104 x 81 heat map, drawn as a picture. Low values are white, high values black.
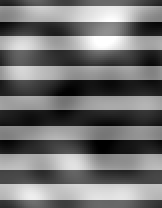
There is no overall slope. There are no lone odd cells. The top middle is the ninth with the lowest average. Stripes running across repeat 7 times from top to bottom.
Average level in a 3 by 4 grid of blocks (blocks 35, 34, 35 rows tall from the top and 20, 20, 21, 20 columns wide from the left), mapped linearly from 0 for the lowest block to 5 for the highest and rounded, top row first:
3 3 0 4 / 4 5 5 4 / 3 2 3 3
